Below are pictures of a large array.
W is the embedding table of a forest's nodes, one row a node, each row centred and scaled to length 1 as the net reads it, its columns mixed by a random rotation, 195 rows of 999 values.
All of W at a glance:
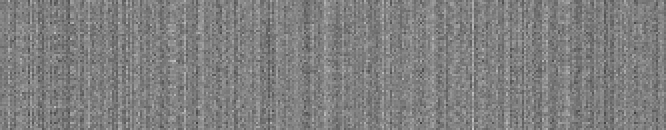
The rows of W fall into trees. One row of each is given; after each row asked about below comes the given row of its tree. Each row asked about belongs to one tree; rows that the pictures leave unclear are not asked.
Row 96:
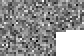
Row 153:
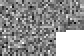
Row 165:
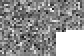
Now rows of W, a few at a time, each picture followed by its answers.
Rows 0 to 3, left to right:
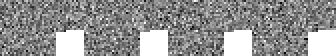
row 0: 153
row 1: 153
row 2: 153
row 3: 153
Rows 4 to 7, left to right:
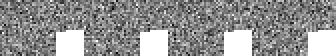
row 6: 153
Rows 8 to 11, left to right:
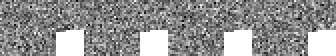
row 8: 165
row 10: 165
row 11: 96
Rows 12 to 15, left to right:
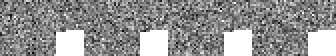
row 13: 96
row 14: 165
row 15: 96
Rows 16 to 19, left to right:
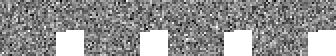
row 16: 153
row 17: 96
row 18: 96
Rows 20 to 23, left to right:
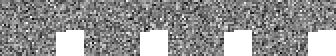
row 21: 96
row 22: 153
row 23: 153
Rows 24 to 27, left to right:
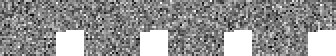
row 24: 153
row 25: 153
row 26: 96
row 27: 165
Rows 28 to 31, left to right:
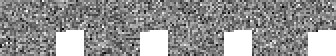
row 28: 96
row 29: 153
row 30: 153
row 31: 153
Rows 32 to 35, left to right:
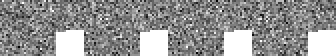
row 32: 165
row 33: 153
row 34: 153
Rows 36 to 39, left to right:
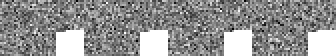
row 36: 165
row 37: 96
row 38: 165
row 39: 96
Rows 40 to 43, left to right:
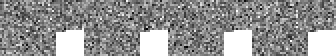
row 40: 165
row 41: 96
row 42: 165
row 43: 96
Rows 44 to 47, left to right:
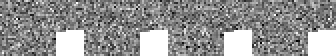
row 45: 165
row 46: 165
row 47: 96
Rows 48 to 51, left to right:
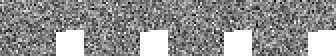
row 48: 96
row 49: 96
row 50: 96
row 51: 153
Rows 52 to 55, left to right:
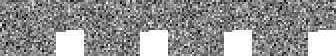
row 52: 165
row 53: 165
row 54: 165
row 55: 153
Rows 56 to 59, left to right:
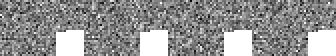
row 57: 153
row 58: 153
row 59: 153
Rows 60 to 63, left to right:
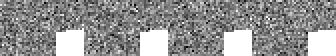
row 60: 96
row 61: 165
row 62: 165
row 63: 153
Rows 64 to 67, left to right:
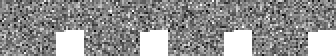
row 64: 165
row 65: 96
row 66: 165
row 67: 153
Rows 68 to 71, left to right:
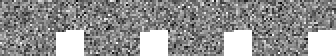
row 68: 165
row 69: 153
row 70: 165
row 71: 153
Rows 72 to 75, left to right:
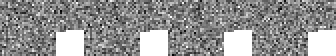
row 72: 153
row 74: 153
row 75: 153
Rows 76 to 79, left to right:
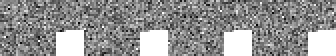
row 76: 96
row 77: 153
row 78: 165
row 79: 153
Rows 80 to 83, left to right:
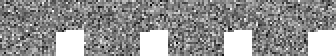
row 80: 165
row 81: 165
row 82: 96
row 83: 96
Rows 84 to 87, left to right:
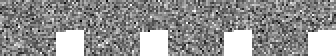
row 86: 96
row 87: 96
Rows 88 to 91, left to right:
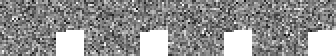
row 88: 153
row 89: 165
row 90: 165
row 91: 165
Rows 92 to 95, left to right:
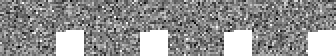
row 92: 165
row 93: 153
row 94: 96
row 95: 165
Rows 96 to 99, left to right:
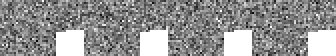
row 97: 165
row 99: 153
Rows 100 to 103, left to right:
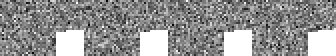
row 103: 165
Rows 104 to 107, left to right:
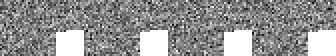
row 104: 153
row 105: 153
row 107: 153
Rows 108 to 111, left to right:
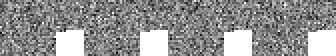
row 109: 153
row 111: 165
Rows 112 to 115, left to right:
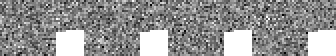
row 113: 165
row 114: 96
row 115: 153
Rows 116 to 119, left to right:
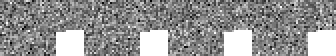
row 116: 153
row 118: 165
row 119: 165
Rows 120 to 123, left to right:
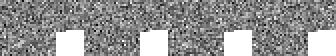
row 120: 153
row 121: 96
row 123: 96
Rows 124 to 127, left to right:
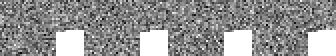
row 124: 153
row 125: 153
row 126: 96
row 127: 165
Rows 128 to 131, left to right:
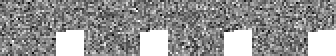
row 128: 153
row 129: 165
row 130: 165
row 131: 96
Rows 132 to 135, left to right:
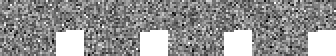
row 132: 96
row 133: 153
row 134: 165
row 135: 165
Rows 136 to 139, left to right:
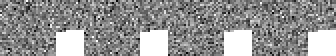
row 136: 153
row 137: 153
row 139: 153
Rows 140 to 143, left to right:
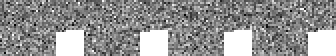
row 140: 165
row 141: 153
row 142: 165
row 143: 165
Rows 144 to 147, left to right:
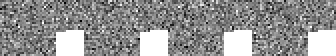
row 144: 153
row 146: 165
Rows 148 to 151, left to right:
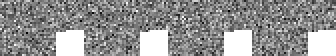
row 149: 165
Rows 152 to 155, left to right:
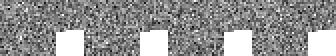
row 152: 96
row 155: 96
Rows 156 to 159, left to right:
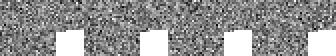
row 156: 153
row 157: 96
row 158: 153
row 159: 96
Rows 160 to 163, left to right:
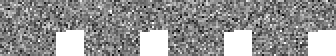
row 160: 96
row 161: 96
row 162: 96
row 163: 153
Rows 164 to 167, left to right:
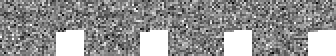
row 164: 165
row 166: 153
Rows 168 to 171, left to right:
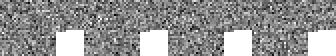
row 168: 153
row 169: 153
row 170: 153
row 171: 153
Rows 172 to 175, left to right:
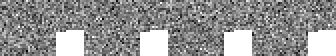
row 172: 153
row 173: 153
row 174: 96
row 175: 153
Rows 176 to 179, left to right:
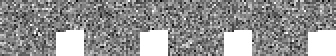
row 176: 165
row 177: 165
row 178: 153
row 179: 165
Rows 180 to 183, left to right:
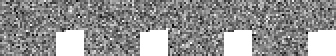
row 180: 165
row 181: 165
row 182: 153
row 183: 153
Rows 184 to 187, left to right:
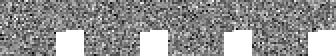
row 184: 153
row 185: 153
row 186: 165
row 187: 96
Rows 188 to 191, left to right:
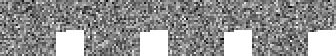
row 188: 153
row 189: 153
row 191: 96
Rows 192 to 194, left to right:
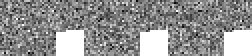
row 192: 153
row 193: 165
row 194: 165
